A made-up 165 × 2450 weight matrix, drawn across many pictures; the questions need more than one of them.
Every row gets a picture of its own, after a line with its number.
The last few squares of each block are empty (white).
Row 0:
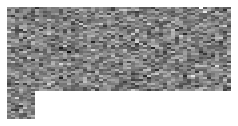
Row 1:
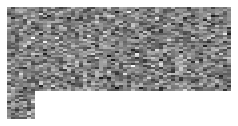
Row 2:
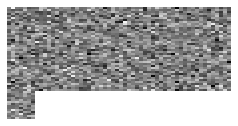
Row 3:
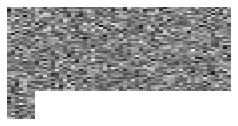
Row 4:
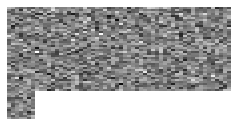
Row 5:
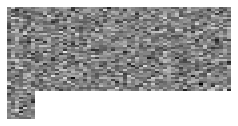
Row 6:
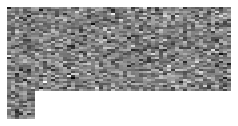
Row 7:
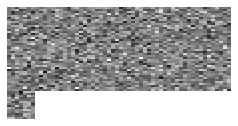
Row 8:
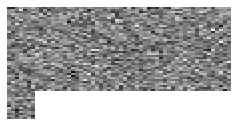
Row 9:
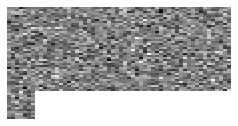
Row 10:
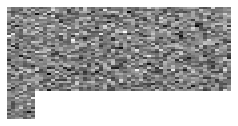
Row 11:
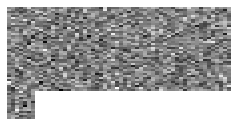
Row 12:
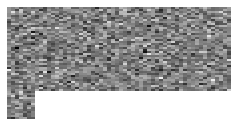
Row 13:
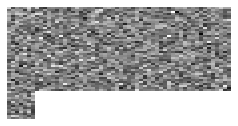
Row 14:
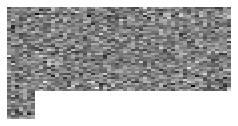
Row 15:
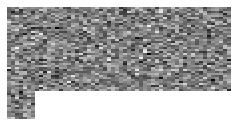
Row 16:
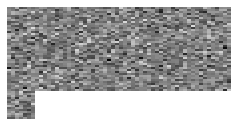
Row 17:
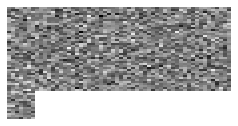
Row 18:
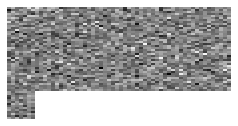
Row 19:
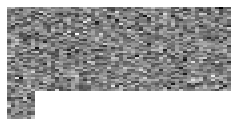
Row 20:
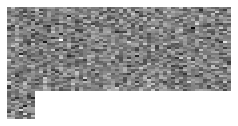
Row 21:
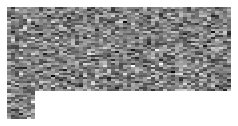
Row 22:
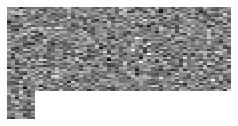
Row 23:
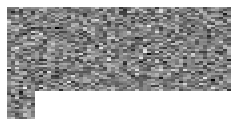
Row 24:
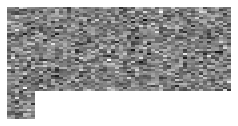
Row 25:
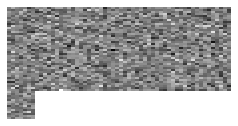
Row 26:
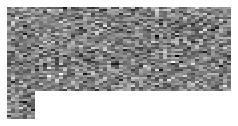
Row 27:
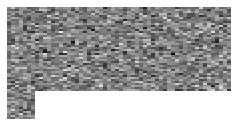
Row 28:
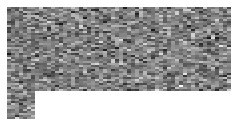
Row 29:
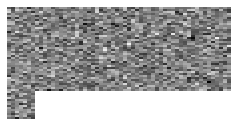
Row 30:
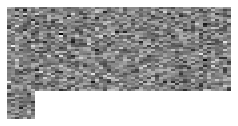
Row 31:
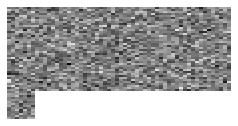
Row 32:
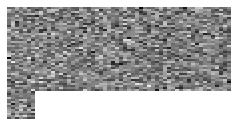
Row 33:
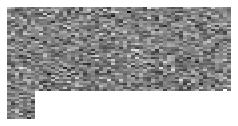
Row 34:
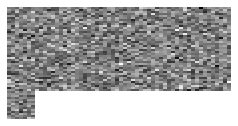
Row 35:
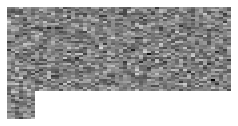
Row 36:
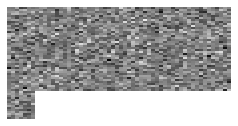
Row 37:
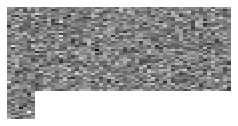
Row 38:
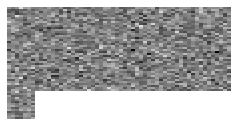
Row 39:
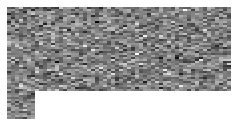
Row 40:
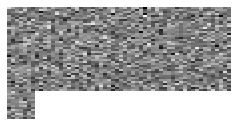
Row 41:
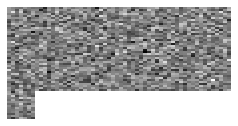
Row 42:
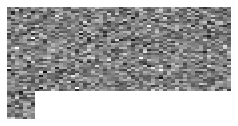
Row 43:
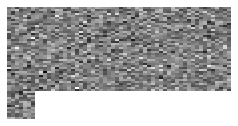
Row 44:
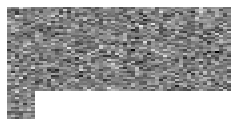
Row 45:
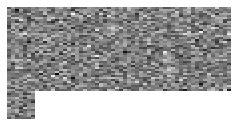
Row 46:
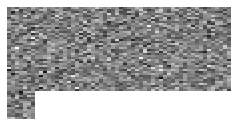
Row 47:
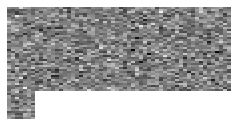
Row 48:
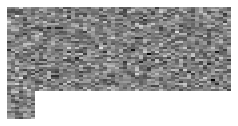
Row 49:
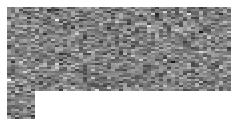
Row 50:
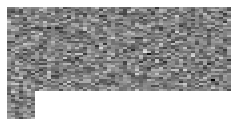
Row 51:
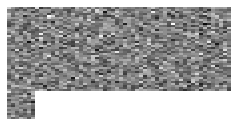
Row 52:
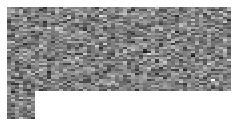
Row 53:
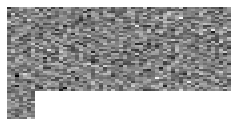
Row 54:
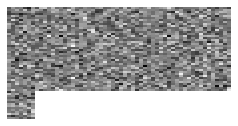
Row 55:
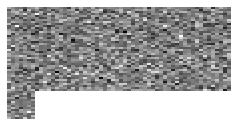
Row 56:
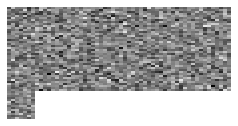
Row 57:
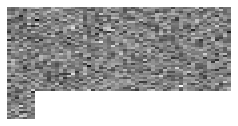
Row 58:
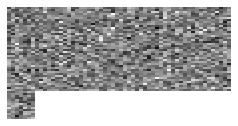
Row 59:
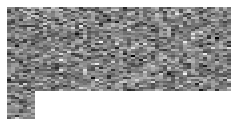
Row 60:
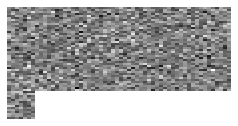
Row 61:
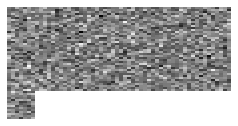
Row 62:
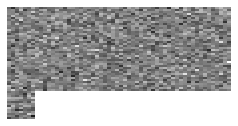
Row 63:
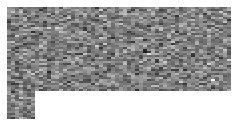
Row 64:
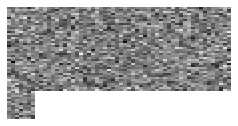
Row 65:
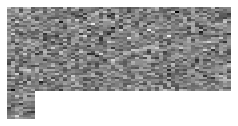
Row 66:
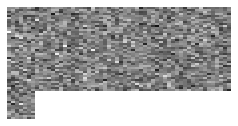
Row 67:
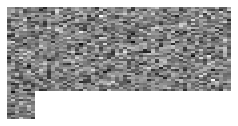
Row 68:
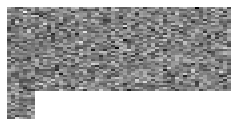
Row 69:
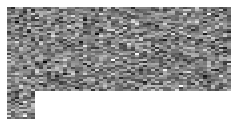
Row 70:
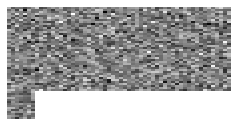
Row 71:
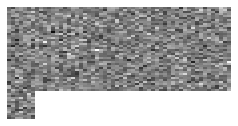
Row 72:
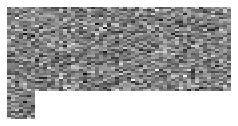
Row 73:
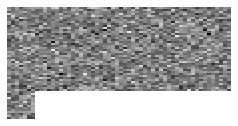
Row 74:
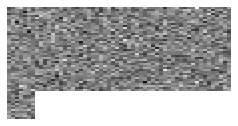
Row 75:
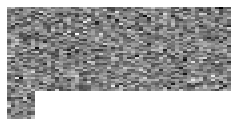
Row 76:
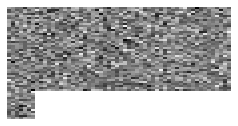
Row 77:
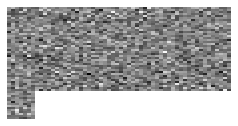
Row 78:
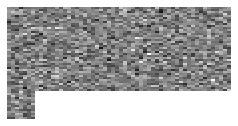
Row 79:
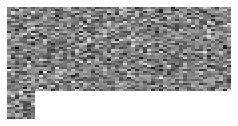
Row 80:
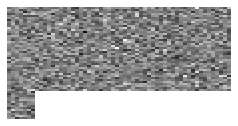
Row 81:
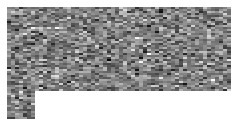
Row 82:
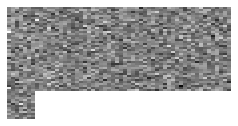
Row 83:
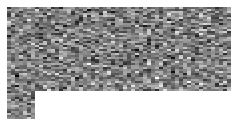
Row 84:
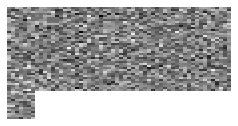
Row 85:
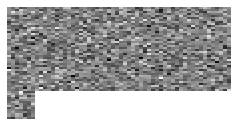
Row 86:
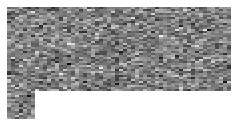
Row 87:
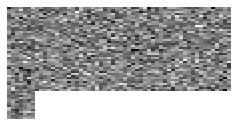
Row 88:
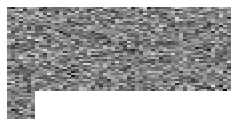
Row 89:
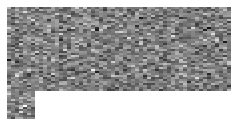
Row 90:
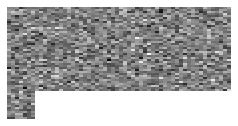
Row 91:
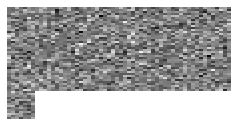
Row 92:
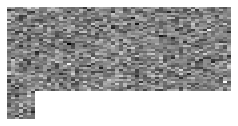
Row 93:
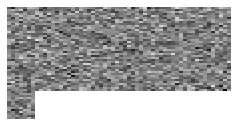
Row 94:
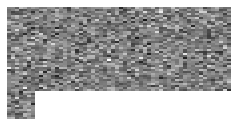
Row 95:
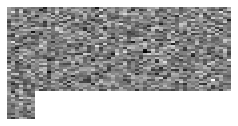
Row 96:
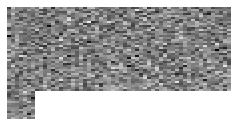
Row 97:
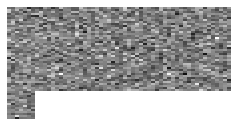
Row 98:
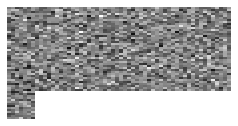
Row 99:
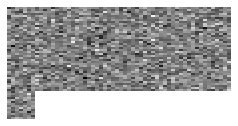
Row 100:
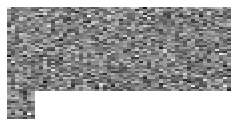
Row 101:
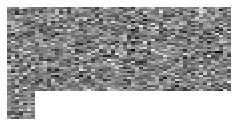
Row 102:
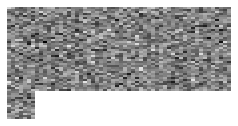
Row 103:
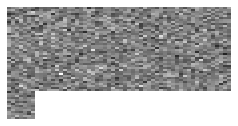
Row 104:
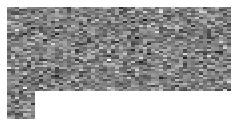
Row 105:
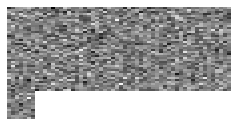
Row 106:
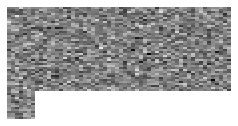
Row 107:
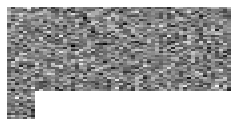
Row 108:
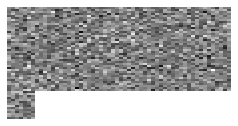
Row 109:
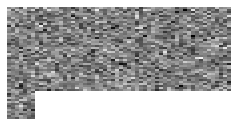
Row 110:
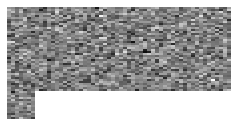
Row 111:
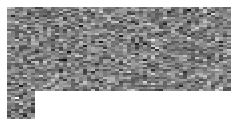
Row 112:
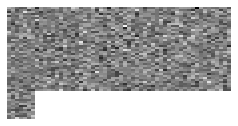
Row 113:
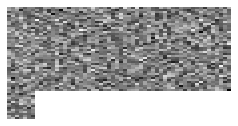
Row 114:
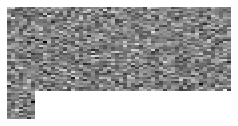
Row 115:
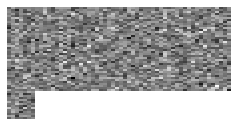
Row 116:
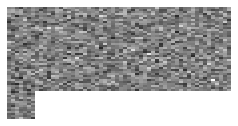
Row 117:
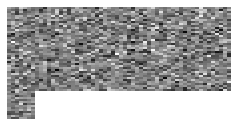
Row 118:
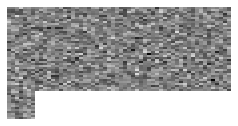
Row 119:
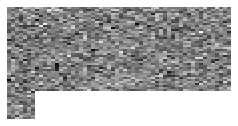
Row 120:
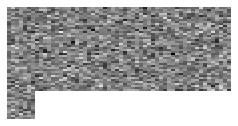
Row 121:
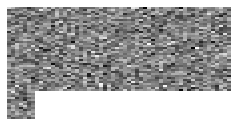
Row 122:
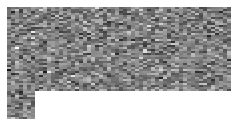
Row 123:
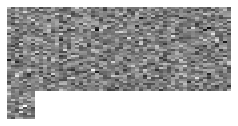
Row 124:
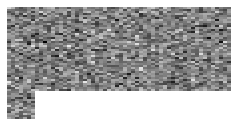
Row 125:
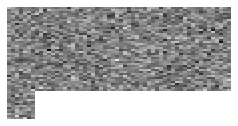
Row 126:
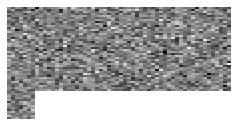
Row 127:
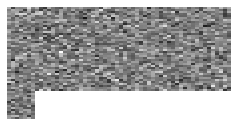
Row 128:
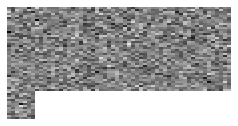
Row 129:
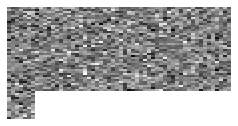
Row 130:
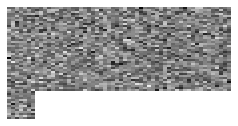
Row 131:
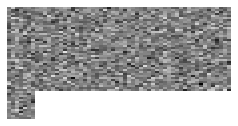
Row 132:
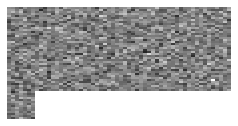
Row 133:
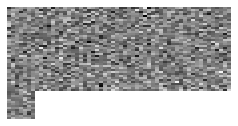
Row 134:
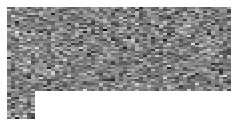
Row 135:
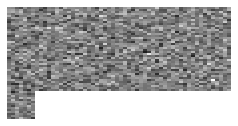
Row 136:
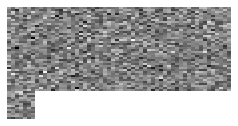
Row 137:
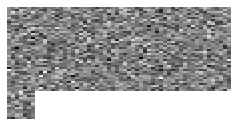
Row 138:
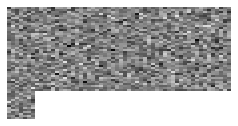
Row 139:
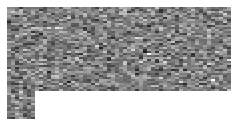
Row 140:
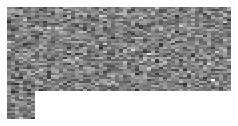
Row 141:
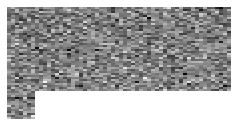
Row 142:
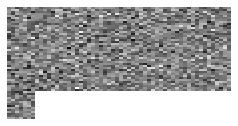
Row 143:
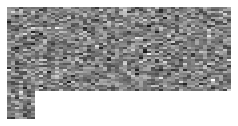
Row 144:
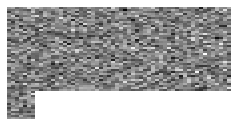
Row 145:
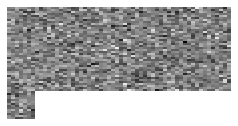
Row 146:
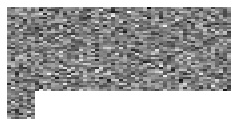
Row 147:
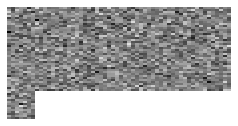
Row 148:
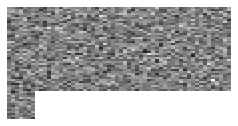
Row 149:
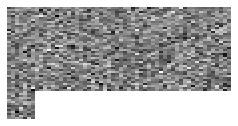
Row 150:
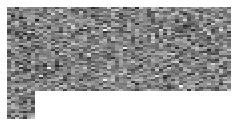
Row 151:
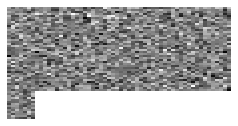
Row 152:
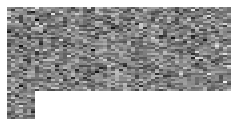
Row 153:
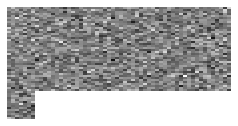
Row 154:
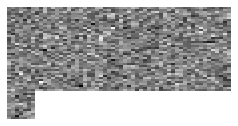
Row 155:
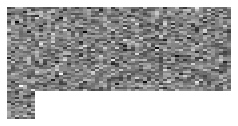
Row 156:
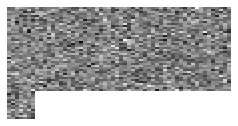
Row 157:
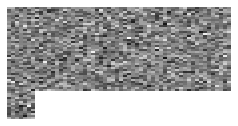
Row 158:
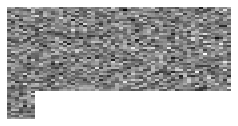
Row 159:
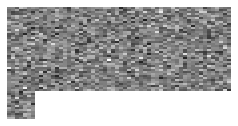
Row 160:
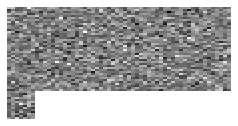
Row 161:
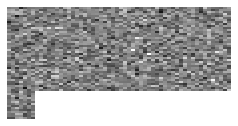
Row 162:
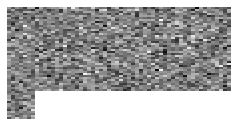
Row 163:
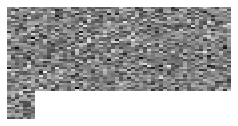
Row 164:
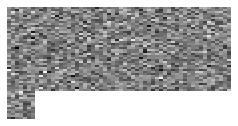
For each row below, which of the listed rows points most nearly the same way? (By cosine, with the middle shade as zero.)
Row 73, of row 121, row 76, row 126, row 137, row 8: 126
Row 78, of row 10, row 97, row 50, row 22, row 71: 22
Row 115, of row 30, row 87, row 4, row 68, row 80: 30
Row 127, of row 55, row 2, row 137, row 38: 55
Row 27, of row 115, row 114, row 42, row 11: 115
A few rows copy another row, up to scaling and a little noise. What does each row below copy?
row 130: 32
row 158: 144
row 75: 19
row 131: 5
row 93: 88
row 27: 120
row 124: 102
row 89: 123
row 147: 128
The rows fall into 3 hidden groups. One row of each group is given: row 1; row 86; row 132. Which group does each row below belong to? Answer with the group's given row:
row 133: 1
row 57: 86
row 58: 1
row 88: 1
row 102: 1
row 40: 1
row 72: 86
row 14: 1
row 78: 132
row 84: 132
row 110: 132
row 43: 132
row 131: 1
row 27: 1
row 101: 132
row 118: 132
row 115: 1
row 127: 1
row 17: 132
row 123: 1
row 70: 1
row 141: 1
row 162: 86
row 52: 132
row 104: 132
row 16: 132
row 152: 86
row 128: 86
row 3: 86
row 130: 86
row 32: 86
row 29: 86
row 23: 132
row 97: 86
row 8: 1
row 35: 132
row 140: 132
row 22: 132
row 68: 86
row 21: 1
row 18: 86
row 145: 86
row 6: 1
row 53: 1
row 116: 132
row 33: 1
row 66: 86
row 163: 132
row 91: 132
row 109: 86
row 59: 86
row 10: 1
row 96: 1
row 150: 86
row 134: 86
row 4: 1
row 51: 1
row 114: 1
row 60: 132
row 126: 86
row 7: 132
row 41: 132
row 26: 86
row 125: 1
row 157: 86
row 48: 132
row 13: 1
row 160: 86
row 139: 132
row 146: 1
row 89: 1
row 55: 1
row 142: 132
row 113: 86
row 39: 86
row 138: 1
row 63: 132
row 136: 132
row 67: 132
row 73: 86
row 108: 132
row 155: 86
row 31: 86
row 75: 1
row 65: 1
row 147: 86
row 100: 1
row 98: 132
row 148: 132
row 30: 1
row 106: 132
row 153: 86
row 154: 1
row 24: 132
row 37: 1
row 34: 86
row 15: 132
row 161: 132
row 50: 132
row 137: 132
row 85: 132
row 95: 132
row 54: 1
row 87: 1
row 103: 86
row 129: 86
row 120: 1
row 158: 86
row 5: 1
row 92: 86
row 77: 1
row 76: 86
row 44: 132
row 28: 86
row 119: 86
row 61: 132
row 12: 132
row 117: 132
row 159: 132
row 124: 1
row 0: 86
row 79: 132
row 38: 132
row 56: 1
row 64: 86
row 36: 132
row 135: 132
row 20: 1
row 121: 1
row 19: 1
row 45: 1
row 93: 1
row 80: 86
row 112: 86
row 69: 86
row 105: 1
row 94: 132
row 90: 132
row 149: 1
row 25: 1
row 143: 132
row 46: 132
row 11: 1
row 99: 1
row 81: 132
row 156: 86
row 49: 86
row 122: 132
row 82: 86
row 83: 1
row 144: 86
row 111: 86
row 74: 86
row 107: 1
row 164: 132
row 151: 1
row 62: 1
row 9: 132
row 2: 1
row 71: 1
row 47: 132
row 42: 132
